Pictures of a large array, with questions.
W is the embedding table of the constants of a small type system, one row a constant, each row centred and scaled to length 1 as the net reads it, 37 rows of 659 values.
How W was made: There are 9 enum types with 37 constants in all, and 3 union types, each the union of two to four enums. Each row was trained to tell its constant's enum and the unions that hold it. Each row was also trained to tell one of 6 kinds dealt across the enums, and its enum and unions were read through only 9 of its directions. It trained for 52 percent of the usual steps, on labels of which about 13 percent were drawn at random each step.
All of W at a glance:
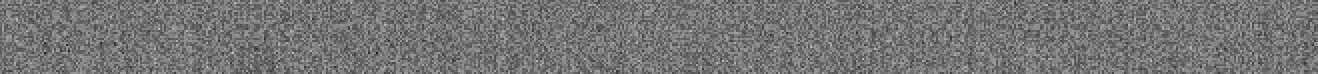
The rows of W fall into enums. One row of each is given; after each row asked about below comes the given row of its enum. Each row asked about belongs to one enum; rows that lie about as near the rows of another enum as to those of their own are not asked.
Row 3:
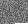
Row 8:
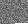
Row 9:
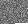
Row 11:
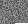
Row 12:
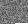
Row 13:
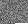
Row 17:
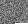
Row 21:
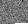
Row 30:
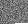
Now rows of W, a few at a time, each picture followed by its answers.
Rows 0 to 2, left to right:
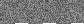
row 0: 9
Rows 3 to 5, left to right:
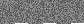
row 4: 12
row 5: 17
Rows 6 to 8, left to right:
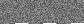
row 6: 9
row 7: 9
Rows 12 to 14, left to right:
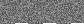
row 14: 12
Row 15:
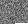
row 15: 17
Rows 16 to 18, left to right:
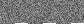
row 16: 21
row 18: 17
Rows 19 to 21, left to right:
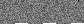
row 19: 9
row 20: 17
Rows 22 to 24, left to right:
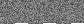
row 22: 21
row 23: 13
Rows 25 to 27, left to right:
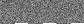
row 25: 17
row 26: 21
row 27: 12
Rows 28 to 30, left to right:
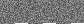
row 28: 3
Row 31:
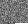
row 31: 13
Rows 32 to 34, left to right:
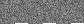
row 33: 3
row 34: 9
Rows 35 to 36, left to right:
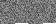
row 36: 12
